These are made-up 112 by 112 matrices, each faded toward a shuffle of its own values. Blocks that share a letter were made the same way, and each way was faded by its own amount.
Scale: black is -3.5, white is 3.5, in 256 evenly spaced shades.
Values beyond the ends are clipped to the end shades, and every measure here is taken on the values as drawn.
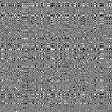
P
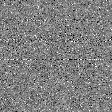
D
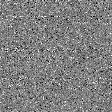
D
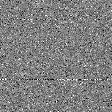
D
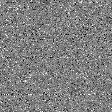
D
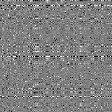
P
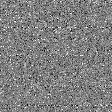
D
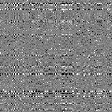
P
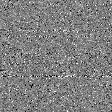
D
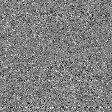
D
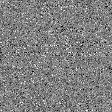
D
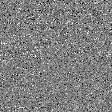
D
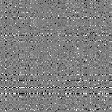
P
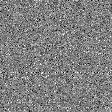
D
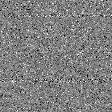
D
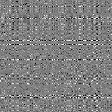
P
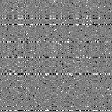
P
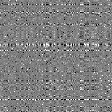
P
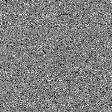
D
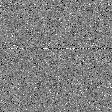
D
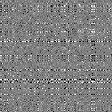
P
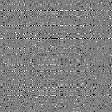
P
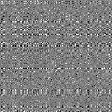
P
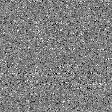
D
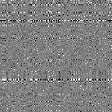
P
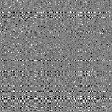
P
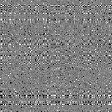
P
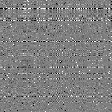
P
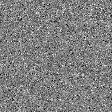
D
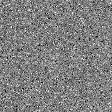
D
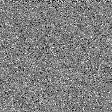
D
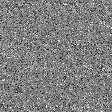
D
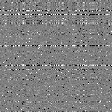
P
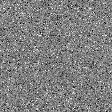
D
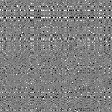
P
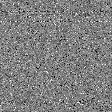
D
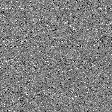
D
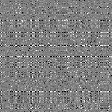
P
